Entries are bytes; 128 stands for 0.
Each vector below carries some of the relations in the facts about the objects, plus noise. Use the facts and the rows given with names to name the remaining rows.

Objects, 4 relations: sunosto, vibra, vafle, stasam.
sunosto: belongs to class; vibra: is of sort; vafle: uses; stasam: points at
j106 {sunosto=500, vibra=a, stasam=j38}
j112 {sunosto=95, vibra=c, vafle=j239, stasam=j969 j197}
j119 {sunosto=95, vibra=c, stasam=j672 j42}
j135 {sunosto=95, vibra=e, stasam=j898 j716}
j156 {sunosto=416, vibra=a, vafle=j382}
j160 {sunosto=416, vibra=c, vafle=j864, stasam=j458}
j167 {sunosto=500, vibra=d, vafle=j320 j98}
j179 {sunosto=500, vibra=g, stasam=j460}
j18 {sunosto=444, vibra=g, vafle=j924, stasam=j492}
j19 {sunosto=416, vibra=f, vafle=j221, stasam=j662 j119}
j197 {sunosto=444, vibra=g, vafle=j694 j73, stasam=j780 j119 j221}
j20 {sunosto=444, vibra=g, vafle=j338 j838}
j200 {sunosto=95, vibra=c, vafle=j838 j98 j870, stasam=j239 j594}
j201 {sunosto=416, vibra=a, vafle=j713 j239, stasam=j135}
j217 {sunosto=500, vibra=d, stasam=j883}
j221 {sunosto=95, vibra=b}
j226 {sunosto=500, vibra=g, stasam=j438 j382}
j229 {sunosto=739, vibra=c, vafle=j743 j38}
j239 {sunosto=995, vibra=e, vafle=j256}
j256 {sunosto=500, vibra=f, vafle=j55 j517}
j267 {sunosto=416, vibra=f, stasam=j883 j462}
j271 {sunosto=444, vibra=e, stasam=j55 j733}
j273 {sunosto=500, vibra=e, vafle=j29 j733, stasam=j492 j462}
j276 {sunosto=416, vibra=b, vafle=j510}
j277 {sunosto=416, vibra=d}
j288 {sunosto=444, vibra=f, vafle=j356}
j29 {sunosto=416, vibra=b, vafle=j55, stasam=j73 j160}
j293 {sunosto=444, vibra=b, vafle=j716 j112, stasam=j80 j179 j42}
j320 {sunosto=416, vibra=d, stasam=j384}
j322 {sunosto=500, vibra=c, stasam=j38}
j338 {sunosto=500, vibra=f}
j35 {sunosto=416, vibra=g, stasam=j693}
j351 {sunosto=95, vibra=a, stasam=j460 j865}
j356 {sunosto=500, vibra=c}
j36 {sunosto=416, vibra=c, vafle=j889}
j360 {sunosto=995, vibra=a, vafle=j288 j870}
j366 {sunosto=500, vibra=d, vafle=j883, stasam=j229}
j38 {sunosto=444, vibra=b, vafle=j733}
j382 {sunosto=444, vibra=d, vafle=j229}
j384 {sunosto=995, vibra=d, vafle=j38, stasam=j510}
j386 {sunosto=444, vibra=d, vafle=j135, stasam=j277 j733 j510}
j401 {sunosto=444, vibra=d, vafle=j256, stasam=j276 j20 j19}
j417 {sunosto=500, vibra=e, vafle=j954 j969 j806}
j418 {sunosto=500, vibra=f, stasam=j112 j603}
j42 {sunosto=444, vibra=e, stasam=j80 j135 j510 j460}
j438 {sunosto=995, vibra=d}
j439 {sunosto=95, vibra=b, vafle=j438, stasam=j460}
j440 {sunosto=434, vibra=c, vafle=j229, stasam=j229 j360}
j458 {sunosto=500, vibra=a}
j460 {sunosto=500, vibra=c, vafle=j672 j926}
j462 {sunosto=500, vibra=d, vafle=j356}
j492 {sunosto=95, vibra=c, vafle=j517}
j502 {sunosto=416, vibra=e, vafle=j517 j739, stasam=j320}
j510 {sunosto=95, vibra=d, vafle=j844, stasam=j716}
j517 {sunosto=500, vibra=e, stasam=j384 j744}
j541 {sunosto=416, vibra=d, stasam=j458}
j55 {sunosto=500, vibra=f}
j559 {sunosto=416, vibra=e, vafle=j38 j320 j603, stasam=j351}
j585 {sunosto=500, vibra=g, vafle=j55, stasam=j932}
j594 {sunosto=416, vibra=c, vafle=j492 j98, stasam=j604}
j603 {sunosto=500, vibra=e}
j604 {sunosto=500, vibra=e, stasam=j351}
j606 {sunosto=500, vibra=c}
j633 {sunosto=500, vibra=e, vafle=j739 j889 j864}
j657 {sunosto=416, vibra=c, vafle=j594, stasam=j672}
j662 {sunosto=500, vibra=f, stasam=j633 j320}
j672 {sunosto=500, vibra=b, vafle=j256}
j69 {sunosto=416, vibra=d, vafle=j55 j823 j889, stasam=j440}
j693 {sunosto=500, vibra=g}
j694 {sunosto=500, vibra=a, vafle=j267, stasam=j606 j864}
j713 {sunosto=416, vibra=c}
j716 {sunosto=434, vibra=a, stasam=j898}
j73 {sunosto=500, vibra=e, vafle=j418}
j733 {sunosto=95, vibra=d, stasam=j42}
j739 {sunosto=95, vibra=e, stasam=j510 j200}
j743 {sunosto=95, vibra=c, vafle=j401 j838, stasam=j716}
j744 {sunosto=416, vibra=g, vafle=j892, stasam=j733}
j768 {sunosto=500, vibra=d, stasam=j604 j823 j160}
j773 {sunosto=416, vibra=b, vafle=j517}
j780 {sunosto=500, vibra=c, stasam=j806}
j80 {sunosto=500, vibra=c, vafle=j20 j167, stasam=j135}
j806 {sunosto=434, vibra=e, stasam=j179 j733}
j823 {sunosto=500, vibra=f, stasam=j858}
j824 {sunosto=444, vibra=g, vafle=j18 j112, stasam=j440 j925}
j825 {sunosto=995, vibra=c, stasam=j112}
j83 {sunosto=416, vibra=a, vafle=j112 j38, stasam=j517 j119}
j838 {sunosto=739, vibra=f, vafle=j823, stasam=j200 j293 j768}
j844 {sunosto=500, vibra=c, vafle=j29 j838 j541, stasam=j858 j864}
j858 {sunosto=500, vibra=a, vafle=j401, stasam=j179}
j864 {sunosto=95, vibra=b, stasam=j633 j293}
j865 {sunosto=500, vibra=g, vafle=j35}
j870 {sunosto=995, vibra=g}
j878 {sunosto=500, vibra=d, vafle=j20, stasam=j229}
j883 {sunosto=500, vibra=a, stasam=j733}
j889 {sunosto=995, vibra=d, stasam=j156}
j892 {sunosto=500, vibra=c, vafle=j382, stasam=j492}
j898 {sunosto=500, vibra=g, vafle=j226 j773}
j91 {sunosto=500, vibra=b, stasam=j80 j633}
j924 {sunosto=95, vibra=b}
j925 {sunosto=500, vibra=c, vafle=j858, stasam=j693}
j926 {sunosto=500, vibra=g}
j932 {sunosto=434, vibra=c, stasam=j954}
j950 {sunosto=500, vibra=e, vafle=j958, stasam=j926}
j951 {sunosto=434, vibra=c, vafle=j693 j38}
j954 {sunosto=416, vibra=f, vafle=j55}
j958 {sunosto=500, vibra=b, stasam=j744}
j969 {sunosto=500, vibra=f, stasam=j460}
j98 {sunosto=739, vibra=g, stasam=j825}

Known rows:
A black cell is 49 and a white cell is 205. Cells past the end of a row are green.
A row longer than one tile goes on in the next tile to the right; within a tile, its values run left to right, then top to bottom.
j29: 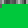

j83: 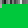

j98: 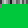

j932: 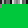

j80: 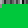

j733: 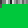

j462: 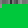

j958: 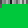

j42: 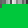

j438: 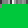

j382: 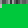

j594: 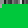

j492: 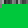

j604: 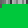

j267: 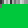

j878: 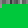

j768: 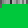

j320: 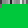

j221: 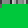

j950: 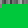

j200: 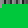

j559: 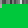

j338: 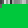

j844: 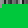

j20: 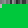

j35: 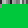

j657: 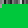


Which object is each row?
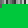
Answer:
j954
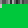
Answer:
j38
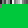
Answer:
j806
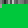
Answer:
j360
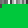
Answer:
j135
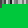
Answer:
j883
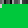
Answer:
j951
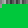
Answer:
j898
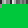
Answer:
j870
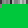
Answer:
j277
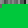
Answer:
j401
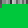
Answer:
j864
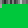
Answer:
j156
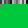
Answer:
j713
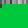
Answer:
j517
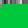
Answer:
j201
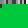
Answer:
j256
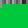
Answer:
j293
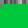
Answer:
j502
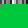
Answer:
j825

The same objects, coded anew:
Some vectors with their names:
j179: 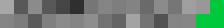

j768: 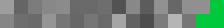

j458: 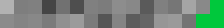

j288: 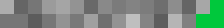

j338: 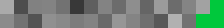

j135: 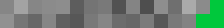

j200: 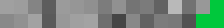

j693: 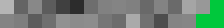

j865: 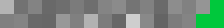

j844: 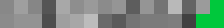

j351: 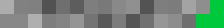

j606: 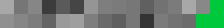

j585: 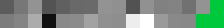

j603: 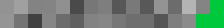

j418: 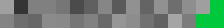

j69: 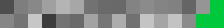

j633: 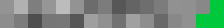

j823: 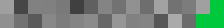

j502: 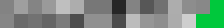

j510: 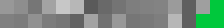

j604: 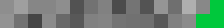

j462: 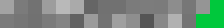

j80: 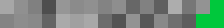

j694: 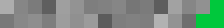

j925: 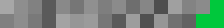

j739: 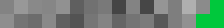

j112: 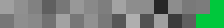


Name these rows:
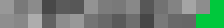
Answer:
j119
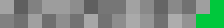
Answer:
j19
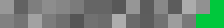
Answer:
j733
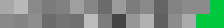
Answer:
j276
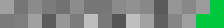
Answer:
j744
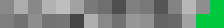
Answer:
j559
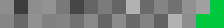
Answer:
j267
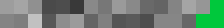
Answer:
j932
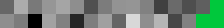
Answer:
j239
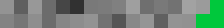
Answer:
j35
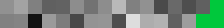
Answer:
j672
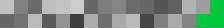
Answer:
j382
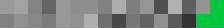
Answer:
j743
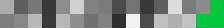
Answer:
j492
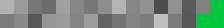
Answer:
j858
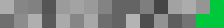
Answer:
j892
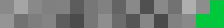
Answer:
j806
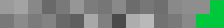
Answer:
j439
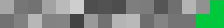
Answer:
j384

